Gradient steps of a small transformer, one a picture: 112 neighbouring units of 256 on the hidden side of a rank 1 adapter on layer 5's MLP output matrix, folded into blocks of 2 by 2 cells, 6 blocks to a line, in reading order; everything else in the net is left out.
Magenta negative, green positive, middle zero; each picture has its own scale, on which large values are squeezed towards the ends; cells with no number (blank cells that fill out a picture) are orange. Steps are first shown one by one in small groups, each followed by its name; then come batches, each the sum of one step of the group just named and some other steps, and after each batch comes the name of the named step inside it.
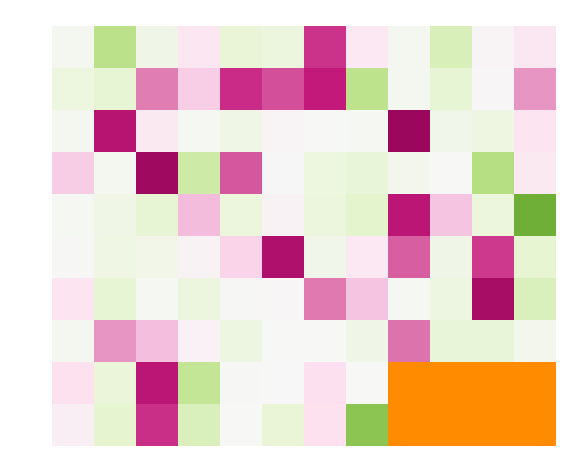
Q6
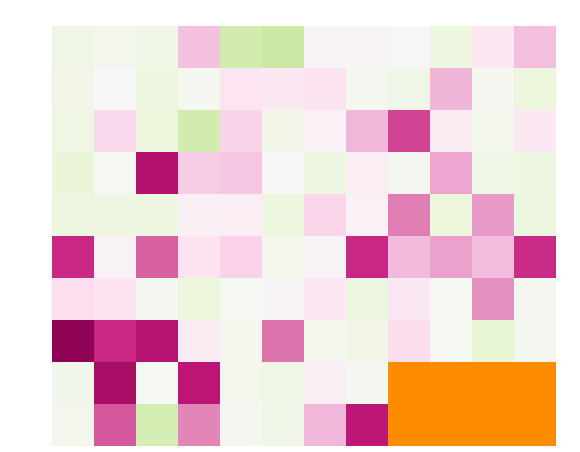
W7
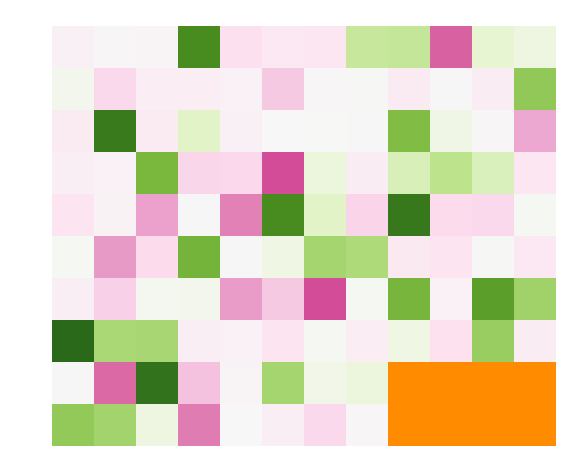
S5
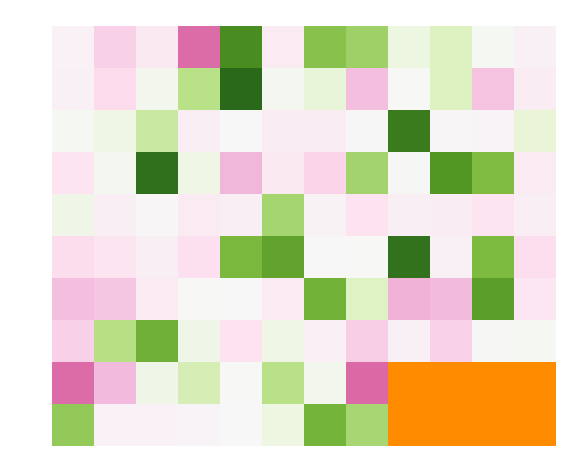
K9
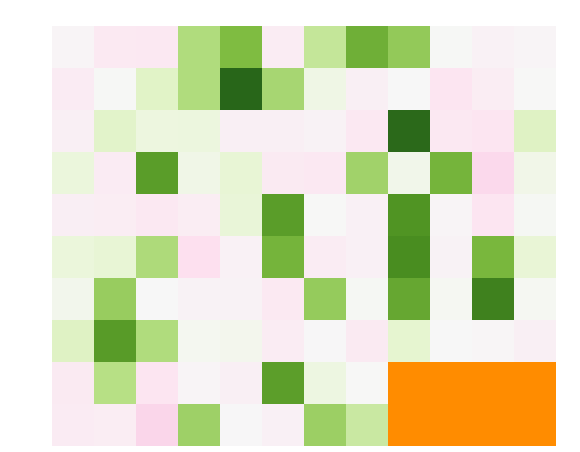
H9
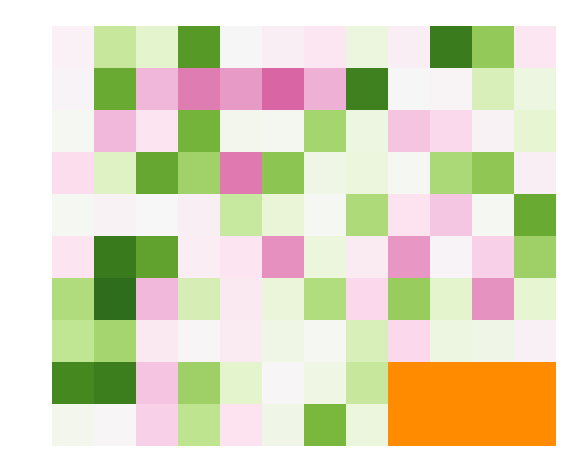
Q6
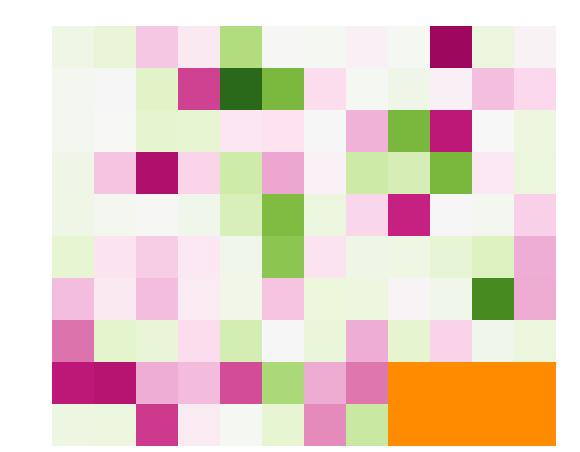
H9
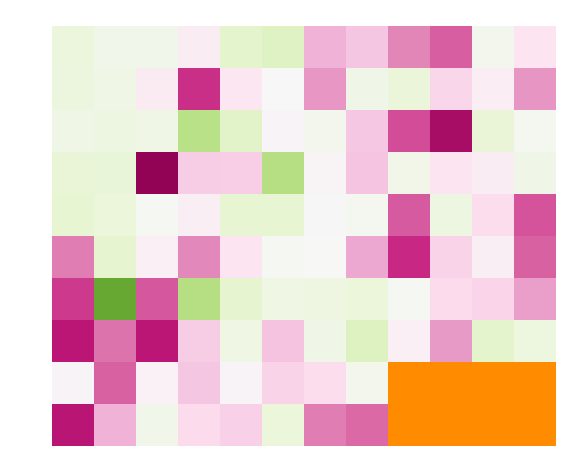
W7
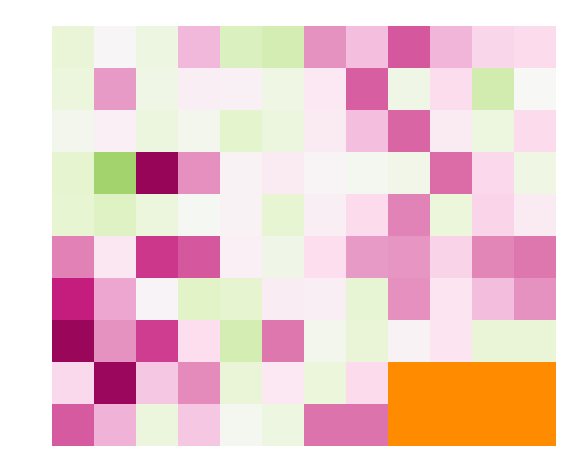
W7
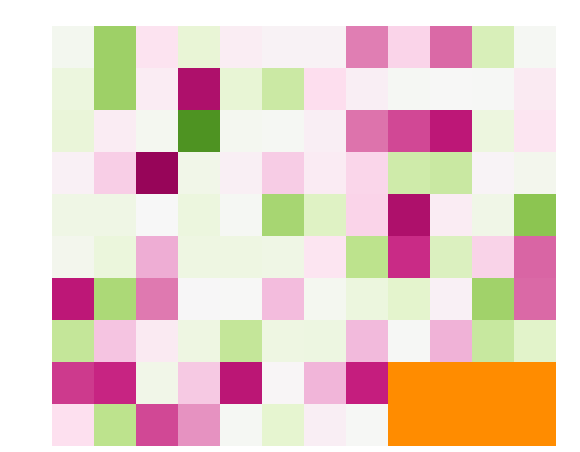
S5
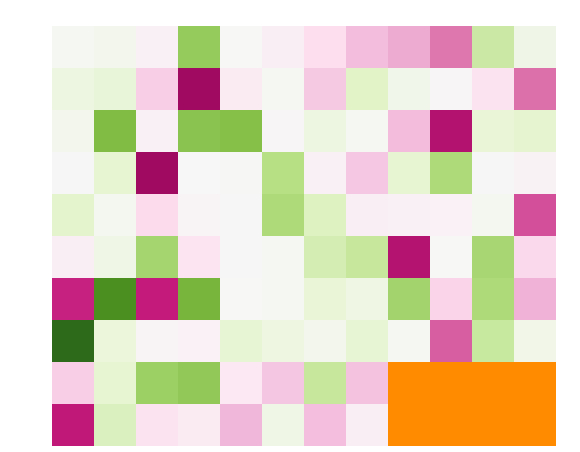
S5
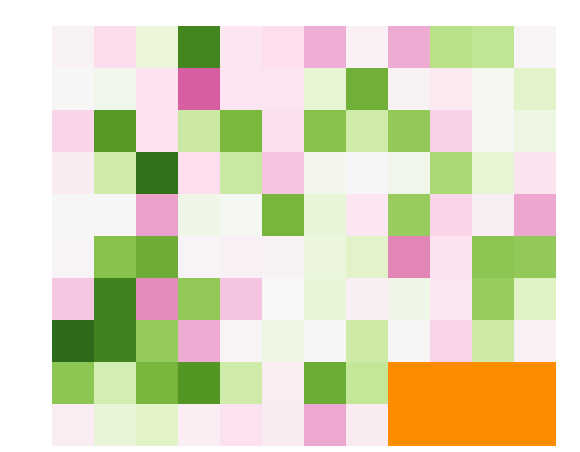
S5
